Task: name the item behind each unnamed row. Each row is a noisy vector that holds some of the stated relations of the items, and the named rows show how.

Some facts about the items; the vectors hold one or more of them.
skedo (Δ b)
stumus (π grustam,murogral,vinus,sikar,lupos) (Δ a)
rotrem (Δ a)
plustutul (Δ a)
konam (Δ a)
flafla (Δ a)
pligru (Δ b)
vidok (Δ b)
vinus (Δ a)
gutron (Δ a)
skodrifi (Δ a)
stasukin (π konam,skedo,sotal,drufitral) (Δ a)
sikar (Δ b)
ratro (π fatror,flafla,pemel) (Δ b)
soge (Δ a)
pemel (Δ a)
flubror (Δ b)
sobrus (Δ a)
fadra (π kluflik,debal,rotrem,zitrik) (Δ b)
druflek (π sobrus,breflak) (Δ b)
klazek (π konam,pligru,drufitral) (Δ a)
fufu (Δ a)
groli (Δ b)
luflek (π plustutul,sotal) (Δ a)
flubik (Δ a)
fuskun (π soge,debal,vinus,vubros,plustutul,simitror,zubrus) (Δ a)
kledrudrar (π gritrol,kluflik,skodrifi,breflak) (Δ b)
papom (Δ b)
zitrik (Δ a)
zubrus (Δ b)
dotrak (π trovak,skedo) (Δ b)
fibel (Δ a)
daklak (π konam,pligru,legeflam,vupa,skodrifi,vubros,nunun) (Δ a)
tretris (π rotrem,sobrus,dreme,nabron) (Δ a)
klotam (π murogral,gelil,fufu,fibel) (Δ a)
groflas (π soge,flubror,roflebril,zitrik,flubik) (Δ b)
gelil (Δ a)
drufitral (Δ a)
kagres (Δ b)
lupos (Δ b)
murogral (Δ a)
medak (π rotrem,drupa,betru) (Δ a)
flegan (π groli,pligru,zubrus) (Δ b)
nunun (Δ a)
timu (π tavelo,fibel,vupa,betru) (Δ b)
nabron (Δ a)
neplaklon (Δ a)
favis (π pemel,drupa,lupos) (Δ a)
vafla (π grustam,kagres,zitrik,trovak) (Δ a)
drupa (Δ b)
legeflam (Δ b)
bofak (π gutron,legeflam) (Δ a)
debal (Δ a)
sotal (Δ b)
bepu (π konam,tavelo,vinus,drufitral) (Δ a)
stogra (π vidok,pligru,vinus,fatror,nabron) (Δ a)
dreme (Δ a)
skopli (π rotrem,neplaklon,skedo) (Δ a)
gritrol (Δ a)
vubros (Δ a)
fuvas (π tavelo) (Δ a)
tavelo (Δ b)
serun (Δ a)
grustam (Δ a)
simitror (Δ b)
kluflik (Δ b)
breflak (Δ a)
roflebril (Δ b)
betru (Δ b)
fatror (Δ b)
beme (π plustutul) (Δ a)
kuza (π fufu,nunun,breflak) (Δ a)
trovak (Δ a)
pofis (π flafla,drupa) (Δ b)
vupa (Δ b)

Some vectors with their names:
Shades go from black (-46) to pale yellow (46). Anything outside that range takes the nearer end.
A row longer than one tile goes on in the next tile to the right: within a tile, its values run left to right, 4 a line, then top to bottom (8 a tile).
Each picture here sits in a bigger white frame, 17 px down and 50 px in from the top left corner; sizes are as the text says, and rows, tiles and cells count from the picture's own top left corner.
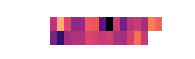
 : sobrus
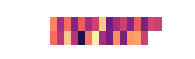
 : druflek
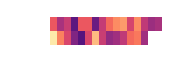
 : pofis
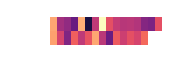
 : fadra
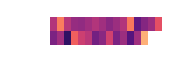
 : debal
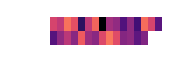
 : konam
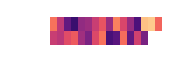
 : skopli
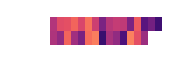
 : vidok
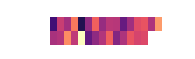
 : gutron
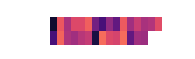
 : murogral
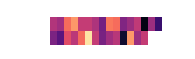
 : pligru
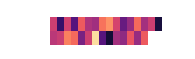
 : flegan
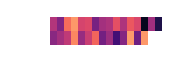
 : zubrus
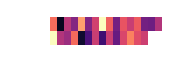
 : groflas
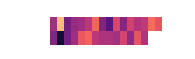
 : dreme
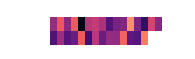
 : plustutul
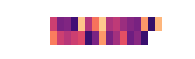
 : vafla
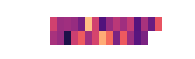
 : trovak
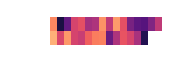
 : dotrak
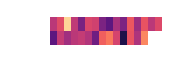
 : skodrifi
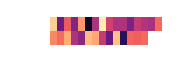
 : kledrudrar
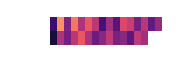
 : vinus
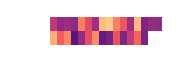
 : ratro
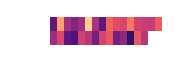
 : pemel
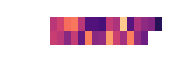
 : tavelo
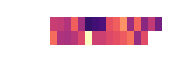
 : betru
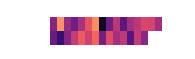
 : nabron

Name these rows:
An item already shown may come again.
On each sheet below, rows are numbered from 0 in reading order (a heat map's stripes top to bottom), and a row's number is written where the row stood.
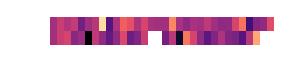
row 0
beme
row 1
debal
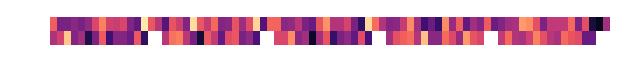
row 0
stasukin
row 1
stumus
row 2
stasukin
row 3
vupa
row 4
sikar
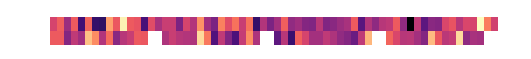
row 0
drupa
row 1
fatror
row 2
debal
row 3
medak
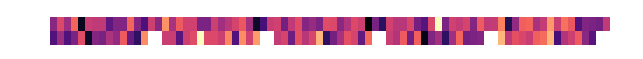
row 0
plustutul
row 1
kluflik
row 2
simitror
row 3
luflek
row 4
dotrak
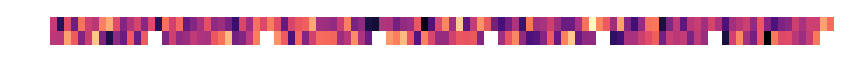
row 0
flegan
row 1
gritrol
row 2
kagres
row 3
timu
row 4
klotam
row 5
nabron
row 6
fufu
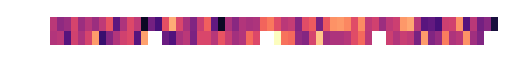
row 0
simitror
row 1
sobrus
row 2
pofis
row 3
tavelo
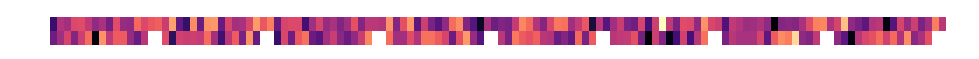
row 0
gelil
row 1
tretris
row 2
vubros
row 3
skedo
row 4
groli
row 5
fuskun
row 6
fibel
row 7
rotrem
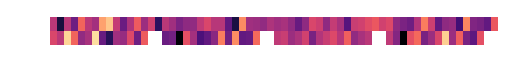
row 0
flegan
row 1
soge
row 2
serun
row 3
zitrik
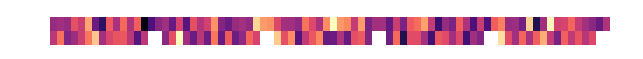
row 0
lupos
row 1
kuza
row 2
ratro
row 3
grustam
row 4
fadra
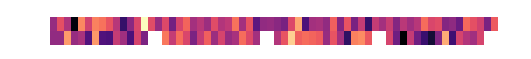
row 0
stogra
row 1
papom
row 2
legeflam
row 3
flubik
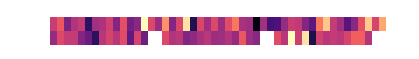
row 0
fuvas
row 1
sotal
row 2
bofak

